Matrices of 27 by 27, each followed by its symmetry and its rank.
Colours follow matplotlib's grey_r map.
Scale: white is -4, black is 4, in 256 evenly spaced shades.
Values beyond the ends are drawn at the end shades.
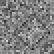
symmetric, full rank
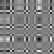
symmetric, rank one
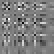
symmetric, rank two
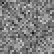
symmetric, full rank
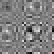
symmetric, rank two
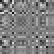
symmetric, rank two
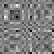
symmetric, rank three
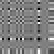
symmetric, rank one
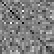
symmetric, rank five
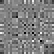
symmetric, rank three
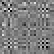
symmetric, rank three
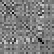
symmetric, rank five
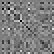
symmetric, rank five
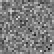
symmetric, full rank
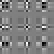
symmetric, rank one
